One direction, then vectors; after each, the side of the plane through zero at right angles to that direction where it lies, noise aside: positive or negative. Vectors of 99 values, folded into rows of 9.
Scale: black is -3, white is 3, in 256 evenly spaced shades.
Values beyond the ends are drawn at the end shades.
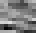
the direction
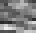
negative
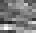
negative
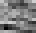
positive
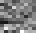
negative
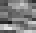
negative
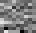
positive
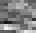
negative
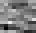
positive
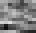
positive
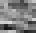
positive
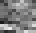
negative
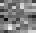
negative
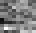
negative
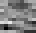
positive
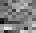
negative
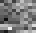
negative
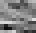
positive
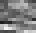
negative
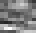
negative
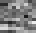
negative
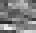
negative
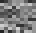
negative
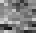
positive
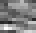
negative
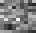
positive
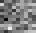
negative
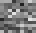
positive
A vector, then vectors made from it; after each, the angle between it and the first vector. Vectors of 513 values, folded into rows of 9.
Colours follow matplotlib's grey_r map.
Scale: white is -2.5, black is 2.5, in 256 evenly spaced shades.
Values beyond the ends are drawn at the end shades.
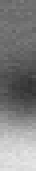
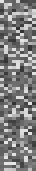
orthogonal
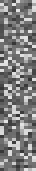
orthogonal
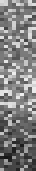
partly opposed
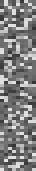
orthogonal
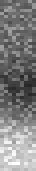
nearly parallel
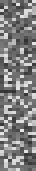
orthogonal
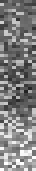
partly aligned
